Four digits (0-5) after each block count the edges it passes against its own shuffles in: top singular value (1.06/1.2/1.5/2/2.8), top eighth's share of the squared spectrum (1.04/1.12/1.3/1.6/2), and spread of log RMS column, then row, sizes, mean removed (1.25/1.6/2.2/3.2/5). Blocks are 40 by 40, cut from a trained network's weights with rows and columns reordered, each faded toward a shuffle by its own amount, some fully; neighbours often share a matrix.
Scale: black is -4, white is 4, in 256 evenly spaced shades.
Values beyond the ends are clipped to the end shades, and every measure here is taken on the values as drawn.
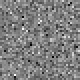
0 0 0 0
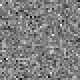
1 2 0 0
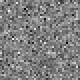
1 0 0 0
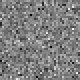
1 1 0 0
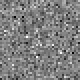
0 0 0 0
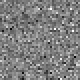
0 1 0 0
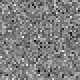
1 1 0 0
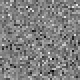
2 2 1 1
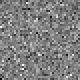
0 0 0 0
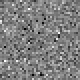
0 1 0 0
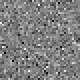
0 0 0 0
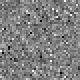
0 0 0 0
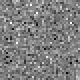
0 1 1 0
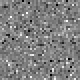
0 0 0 0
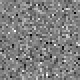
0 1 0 0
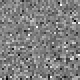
1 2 0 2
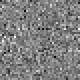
1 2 0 1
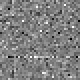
2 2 0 1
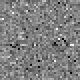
1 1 0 0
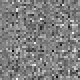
3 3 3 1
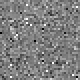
1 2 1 0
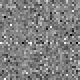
2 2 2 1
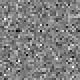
2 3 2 1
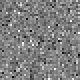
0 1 0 0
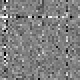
3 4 2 1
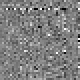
3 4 2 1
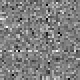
2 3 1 1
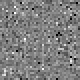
1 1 1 0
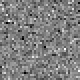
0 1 0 0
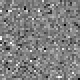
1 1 0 1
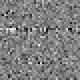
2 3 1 2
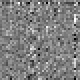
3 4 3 1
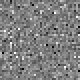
1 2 0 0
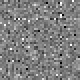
2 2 0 0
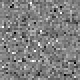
1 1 0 0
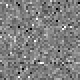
1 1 0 0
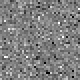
1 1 0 0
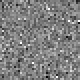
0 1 0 0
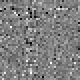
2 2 1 0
